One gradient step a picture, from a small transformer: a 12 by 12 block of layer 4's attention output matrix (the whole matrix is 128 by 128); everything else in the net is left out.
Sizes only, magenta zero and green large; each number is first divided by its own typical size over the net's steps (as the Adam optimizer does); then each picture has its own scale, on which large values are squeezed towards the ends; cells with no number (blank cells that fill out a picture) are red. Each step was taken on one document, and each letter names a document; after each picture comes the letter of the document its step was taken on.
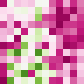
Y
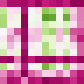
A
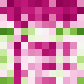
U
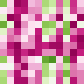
A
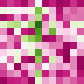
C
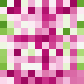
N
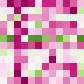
U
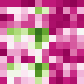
Y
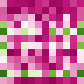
N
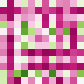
N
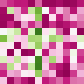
C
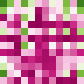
N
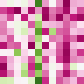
Y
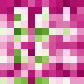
Y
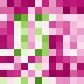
Y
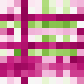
A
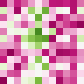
C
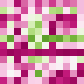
C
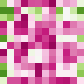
U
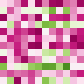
A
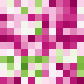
U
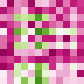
Y
